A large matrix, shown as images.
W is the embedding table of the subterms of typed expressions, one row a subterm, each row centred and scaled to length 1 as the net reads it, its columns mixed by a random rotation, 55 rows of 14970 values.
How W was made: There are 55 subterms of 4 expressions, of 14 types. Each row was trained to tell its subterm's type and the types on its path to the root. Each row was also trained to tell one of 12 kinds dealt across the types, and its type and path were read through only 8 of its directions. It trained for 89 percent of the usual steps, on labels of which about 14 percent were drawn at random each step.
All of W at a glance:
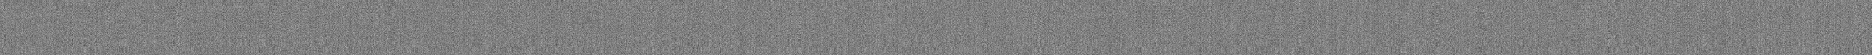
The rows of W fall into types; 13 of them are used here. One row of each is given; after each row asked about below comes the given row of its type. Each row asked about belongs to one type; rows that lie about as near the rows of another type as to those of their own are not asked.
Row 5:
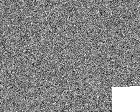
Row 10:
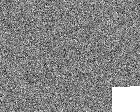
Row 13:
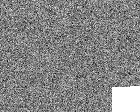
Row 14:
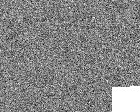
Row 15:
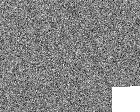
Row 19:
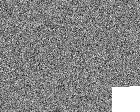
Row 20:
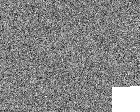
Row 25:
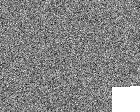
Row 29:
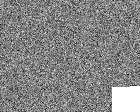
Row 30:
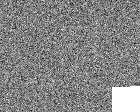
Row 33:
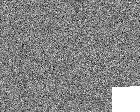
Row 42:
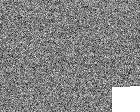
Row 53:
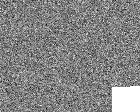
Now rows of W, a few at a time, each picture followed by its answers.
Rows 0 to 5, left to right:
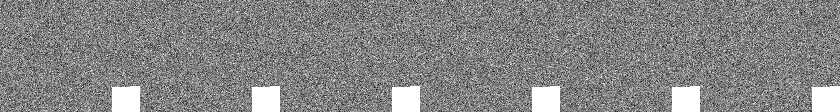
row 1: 19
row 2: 20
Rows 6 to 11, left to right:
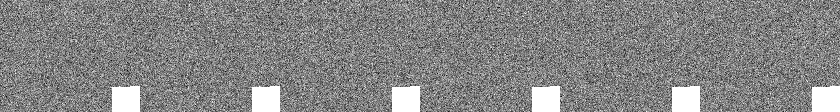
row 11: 14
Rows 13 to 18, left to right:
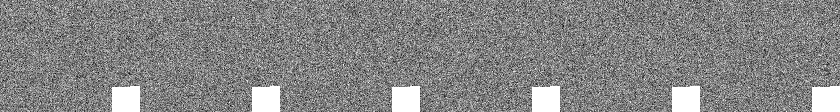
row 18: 10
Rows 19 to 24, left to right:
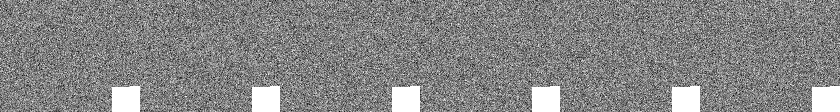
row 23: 20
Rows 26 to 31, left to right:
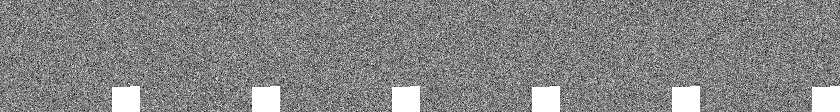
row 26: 25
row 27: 20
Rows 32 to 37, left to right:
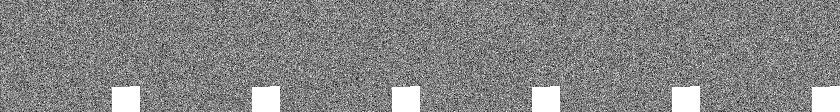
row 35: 10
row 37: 19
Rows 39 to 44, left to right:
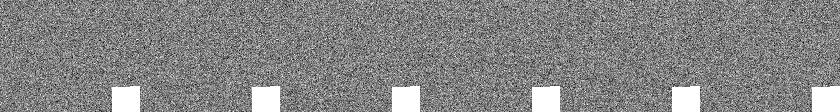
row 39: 5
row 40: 5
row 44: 5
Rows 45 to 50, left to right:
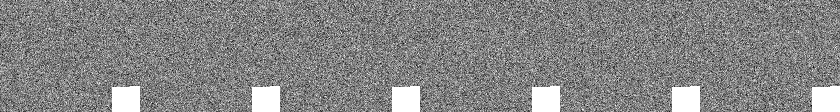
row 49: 33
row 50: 20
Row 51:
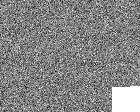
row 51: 25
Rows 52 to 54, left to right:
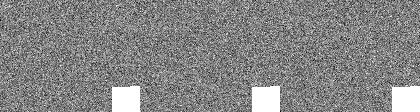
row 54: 33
